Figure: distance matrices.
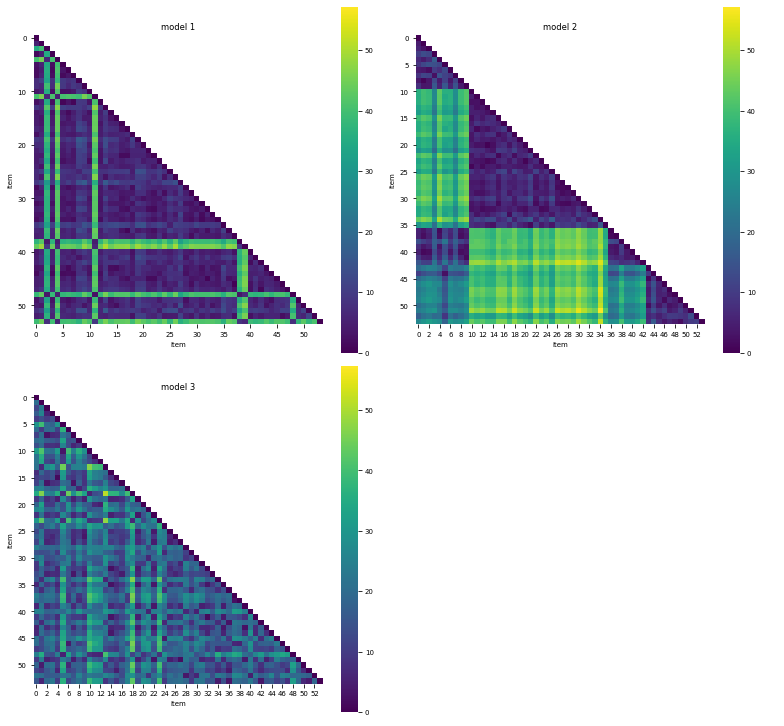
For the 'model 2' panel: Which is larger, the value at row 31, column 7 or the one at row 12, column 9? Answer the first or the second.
the second
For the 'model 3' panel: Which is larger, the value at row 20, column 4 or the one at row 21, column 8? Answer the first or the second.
the second
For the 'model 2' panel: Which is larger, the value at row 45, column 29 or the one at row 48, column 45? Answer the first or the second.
the first
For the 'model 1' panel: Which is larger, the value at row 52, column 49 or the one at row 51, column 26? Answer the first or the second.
the second
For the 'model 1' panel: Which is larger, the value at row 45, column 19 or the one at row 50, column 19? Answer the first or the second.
the second
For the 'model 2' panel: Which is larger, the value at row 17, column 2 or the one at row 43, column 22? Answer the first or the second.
the second
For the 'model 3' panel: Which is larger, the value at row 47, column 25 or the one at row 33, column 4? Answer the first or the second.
the first
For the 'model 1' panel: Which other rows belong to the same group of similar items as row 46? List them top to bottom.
0, 1, 3, 5, 6, 7, 8, 9, 10, 12, 13, 14, 15, 16, 17, 18, 19, 20, 21, 22, 23, 24, 25, 26, 27, 28, 29, 30, 31, 32, 33, 34, 35, 36, 37, 40, 41, 42, 43, 44, 45, 47, 49, 50, 51, 52
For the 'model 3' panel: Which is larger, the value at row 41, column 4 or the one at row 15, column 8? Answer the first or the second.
the second
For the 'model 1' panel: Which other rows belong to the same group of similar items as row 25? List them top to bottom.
0, 1, 3, 5, 6, 7, 8, 9, 10, 12, 13, 14, 15, 16, 17, 18, 19, 20, 21, 22, 23, 24, 26, 27, 28, 29, 30, 31, 32, 33, 34, 35, 36, 37, 40, 41, 42, 43, 44, 45, 46, 47, 49, 50, 51, 52
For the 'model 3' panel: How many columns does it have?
54
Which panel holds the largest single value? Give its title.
model 2
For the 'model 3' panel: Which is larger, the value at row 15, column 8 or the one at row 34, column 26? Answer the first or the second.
the second
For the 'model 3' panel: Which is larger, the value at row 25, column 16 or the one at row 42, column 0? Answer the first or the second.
the second
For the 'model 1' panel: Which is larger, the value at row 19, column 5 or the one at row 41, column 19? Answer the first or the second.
the second
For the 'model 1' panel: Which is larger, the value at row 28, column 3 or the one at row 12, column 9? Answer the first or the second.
the second
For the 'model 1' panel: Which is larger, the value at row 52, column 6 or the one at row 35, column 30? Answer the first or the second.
the second
